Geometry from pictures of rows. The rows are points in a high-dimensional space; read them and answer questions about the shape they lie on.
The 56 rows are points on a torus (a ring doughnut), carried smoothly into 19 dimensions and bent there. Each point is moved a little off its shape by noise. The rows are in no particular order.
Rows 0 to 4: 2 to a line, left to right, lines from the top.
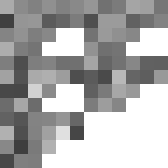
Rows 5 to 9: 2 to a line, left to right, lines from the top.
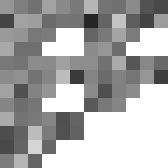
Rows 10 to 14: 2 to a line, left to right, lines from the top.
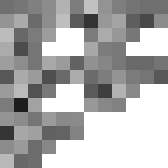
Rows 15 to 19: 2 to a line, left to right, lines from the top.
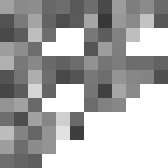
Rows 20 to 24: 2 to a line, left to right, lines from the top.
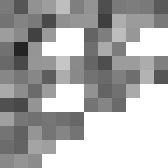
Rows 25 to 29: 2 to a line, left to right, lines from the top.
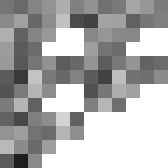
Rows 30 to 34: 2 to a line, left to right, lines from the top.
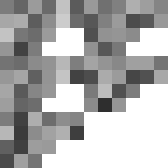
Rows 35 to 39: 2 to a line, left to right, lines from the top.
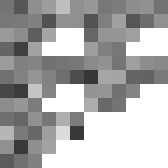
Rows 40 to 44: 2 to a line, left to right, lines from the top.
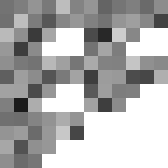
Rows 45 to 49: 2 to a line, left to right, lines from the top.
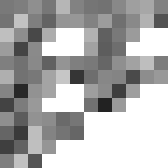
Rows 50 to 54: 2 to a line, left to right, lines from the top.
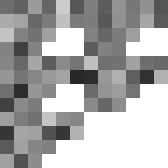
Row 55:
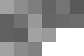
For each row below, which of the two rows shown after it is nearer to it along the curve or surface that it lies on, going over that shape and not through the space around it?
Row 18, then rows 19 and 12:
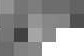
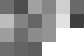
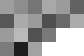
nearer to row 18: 19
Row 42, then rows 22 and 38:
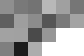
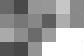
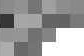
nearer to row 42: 22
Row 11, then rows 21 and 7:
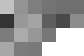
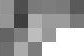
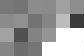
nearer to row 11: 21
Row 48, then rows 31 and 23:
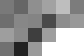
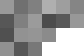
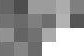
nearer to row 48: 23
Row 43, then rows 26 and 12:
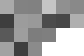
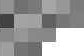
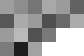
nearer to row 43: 12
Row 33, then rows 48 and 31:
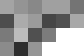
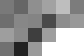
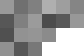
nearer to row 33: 31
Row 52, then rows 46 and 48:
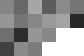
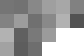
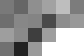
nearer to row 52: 46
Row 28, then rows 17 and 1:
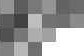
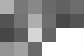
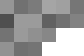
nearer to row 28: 17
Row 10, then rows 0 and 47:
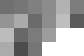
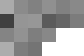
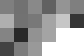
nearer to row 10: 47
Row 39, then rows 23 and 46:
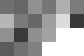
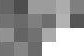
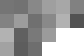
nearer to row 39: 46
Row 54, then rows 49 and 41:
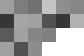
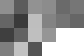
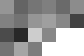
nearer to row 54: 49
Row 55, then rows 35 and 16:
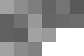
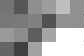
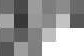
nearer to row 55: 16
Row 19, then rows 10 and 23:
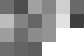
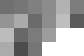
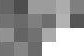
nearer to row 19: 10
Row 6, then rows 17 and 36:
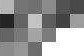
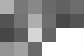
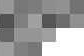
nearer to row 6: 17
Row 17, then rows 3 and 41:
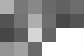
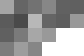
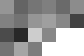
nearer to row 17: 41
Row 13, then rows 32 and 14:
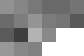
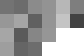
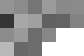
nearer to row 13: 14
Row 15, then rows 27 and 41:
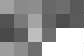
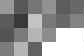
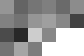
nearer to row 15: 41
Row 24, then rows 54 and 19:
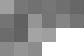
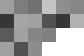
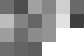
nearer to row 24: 54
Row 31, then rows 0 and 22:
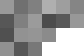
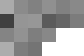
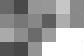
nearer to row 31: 0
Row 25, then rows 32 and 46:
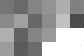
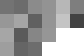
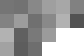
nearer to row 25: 46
